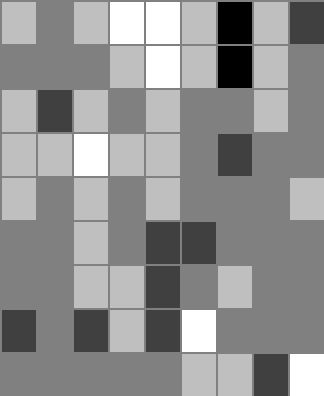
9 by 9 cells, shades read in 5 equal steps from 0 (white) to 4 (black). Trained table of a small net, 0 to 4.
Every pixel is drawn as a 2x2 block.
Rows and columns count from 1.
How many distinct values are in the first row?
5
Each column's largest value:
3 3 3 2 3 3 4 3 3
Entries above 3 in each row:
1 1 0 0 0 0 0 0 0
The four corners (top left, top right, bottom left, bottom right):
1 3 2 0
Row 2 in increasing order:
0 1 1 1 2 2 2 2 4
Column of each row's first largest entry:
7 7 2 7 2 5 5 1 8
